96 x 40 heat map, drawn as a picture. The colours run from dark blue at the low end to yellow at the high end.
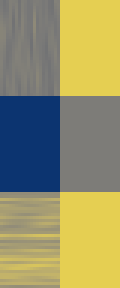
The table splits into 3 rows of 2 panels. Panel 1,1: middling, streaked downward, faint in contrast. Panel 1,2: very high, flat. Panel 2,1: very low, flat. Panel 2,2: middling, flat. Panel 3,1: high, streaked across. Panel 3,2: very high, flat.
